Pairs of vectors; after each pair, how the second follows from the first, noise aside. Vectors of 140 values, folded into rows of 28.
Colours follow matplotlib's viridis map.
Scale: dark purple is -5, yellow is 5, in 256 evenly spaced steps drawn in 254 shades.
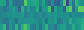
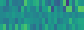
copied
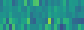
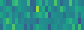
shuffled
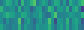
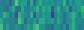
shuffled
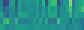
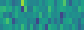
shuffled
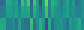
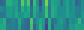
copied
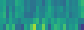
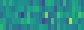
shuffled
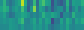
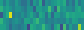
shuffled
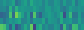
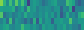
shuffled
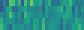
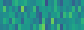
shuffled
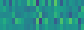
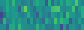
shuffled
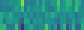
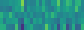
copied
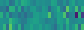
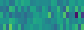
copied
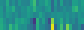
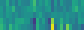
copied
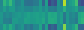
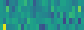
shuffled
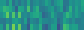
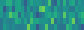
shuffled
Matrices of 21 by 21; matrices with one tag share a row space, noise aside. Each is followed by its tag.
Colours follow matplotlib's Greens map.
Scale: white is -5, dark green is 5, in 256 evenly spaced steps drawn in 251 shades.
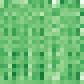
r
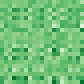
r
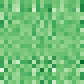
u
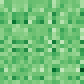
r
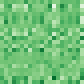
r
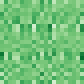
u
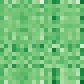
r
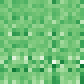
r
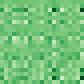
r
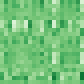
r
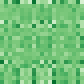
u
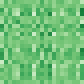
u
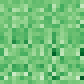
r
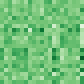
r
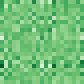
u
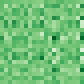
r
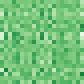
u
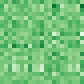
r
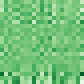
u
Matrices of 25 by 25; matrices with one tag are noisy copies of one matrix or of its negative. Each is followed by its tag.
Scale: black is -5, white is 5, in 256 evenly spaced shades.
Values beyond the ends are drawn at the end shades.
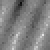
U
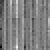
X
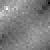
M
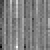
X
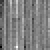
X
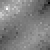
M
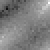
M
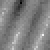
U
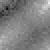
M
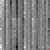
X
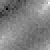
M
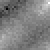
M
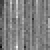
X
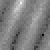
U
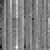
X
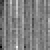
X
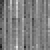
X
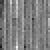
X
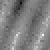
U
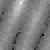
U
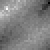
M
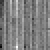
X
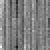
X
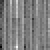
X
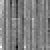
X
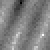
U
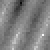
U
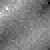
M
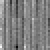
X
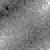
M
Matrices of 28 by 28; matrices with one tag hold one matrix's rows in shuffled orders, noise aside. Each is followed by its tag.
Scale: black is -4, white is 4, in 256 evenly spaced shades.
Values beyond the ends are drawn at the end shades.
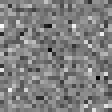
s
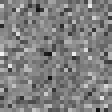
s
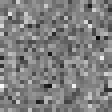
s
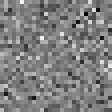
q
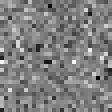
s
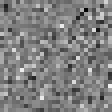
q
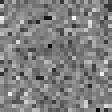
s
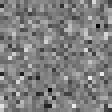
s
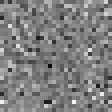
s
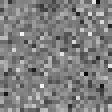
q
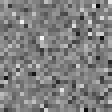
q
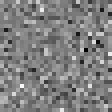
q
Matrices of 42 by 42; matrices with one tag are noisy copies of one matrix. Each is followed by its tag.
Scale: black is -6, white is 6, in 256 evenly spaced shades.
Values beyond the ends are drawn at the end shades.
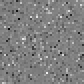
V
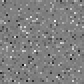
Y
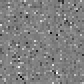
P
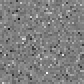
V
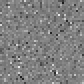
P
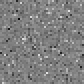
V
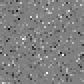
V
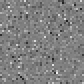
P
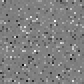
Y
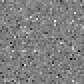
Y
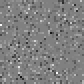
P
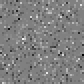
V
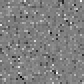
P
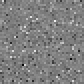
Y
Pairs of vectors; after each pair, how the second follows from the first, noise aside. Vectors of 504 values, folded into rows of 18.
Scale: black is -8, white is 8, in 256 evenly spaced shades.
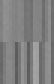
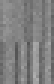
copied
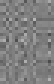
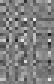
scaled up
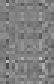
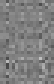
copied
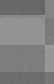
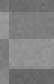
reversed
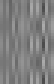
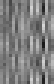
scaled up
